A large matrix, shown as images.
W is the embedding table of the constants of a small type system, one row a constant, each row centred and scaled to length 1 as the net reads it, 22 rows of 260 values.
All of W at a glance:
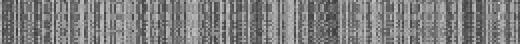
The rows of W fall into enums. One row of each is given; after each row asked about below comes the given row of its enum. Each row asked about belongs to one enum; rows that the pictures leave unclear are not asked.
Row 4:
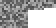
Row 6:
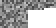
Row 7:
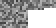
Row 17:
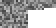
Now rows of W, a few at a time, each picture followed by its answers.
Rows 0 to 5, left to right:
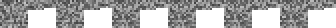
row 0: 17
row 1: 7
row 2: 4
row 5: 4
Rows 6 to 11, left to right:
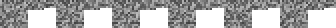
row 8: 7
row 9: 7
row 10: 4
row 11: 6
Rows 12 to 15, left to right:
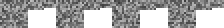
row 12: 4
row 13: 6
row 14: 17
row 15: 7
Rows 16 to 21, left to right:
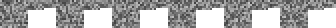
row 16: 17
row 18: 6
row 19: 4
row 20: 6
